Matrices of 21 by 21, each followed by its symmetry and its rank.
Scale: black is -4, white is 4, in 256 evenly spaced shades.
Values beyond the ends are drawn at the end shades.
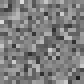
symmetric, full rank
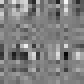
neither, rank two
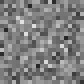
symmetric, full rank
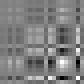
symmetric, rank one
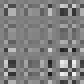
symmetric, rank one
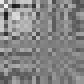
symmetric, rank two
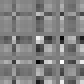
symmetric, rank one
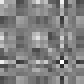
symmetric, rank two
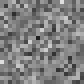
symmetric, full rank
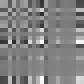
symmetric, rank one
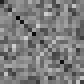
symmetric, full rank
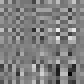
neither, rank two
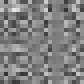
neither, rank two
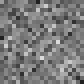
symmetric, full rank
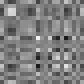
symmetric, rank two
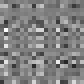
neither, rank two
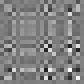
symmetric, rank two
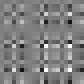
symmetric, rank one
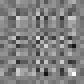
symmetric, rank two
